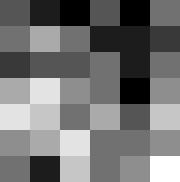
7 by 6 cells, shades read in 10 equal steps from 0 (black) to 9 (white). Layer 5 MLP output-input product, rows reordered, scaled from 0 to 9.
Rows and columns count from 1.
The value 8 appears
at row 4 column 2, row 5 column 1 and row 6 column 3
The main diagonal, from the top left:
3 6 3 4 3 5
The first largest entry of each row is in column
6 2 4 2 1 3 6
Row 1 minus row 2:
-1 -5 -4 2 -1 2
